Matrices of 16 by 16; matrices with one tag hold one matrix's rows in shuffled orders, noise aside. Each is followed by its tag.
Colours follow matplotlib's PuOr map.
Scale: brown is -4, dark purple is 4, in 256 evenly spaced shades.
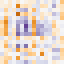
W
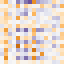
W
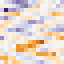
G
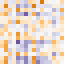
W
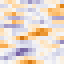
G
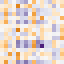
W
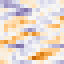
G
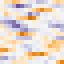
G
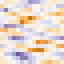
G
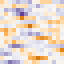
G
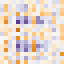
W
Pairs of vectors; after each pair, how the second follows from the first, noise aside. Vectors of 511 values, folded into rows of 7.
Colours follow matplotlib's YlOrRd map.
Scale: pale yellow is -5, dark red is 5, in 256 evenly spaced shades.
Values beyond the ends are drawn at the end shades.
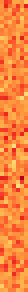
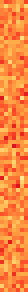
sign-scrambled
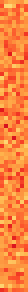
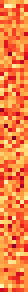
scaled up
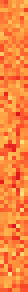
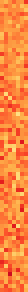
sign-scrambled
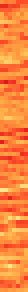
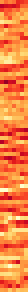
scaled up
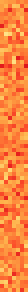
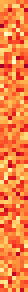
scaled up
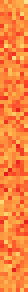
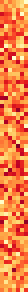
scaled up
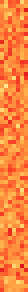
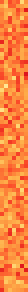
copied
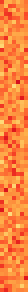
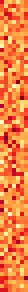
scaled up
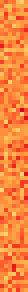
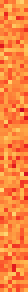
copied
